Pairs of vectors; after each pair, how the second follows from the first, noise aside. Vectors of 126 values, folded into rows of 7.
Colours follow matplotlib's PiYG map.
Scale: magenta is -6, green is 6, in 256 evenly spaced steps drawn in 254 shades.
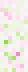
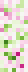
scaled up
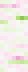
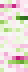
scaled up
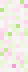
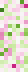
scaled up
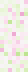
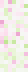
wrapped around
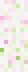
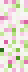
scaled up
